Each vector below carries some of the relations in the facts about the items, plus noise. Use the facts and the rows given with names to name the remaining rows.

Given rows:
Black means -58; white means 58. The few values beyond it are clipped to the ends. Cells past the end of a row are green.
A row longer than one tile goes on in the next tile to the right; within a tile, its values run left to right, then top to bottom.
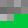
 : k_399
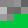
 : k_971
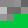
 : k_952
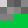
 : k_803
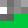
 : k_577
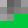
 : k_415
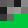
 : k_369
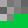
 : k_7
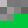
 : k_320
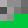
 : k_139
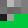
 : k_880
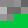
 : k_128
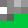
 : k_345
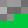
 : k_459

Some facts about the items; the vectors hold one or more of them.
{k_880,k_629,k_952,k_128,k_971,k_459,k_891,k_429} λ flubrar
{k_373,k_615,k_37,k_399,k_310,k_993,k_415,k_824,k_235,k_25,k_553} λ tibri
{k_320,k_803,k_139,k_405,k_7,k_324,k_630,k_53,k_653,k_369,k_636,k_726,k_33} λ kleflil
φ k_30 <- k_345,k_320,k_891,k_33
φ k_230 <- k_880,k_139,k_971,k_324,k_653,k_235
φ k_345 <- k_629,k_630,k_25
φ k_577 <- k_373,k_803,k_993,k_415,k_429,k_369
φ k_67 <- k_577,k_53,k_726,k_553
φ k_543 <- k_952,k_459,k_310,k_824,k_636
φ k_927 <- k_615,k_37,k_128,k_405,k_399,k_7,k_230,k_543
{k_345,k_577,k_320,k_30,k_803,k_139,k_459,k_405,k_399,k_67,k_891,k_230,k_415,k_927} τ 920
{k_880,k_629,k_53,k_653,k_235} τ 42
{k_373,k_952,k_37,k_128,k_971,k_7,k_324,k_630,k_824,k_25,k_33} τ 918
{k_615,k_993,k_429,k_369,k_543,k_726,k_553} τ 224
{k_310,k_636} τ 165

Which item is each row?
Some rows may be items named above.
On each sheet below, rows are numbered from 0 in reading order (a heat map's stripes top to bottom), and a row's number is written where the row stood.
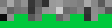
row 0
k_629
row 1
k_993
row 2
k_891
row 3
k_53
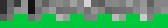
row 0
k_553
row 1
k_615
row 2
k_399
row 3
k_803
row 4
k_399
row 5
k_25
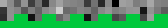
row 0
k_53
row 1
k_429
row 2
k_891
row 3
k_429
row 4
k_543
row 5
k_653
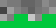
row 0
k_636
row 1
k_310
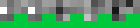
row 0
k_577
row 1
k_67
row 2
k_235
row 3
k_373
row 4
k_726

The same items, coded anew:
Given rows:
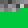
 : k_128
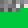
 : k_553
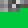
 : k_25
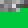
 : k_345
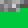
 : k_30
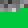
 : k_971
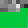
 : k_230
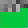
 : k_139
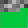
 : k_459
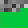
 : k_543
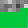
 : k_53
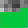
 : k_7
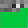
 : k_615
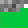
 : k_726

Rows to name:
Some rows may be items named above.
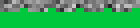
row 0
k_459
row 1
k_320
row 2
k_235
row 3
k_399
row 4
k_415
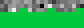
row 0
k_880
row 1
k_636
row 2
k_399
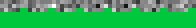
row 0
k_373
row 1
k_429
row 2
k_653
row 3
k_636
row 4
k_636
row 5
k_803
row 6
k_891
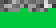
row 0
k_459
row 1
k_310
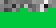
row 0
k_543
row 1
k_629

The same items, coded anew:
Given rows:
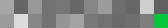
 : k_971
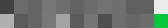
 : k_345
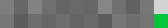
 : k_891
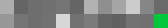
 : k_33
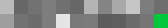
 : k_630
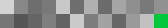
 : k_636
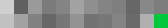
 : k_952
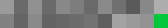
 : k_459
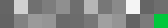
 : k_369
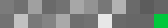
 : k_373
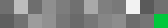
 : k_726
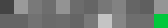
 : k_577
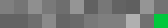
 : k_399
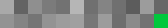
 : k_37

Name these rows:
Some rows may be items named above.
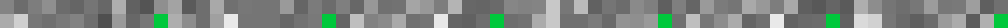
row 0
k_629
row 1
k_25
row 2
k_373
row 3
k_615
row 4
k_373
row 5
k_429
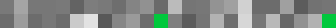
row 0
k_653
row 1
k_310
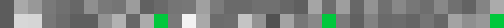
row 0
k_429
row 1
k_880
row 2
k_459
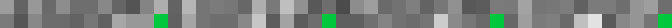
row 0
k_459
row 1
k_53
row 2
k_415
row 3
k_653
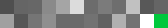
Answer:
k_543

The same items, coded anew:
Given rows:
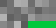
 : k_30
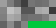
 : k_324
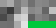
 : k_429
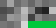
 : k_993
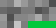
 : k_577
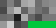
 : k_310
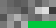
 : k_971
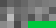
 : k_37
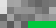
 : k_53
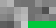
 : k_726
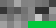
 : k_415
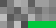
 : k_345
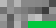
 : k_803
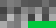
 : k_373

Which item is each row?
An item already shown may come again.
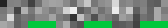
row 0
k_25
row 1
k_636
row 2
k_653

